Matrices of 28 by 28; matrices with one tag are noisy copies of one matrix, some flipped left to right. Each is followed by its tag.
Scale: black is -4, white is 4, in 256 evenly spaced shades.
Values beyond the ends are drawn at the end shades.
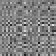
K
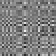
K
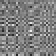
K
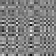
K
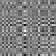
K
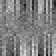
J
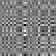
K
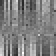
J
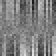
J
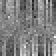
J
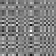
K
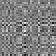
K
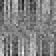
J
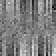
J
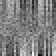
J
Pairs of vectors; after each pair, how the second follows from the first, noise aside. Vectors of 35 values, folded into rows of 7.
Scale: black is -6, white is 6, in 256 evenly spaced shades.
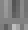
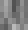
copied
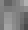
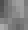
reversed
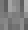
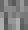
reversed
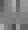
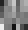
scaled up
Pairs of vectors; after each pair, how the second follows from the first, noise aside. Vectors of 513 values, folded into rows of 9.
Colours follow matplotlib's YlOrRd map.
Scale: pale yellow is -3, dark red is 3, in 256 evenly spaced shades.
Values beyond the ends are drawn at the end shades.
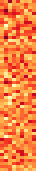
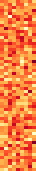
shuffled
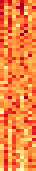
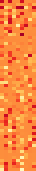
partly zeroed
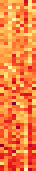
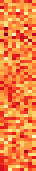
shuffled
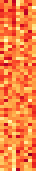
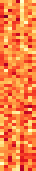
reversed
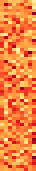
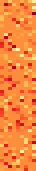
partly zeroed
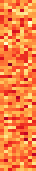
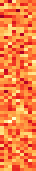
shuffled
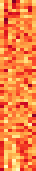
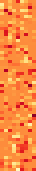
partly zeroed
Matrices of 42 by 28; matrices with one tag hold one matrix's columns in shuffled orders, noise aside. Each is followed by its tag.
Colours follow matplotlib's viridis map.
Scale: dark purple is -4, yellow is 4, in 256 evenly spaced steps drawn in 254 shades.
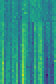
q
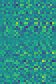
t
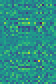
t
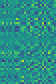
t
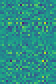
t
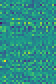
t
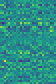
t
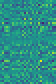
t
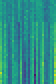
q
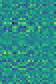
t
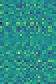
t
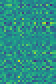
t
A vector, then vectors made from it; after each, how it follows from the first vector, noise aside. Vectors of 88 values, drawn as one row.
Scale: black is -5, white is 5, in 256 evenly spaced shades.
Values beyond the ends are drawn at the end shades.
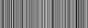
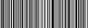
scaled up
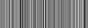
wrapped around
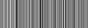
wrapped around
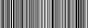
scaled up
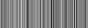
wrapped around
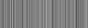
shrunk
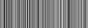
wrapped around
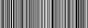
scaled up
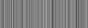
shrunk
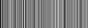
wrapped around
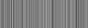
shrunk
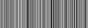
wrapped around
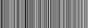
wrapped around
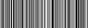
scaled up
